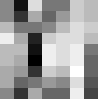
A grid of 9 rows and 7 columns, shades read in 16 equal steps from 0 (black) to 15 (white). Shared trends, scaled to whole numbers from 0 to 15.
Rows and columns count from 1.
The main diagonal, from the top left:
8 3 7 12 13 14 6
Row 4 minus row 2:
6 7 -8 6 4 1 0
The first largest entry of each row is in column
3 6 6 1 4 4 6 6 6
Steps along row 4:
down down up up same down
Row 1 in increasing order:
1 7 7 8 11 12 13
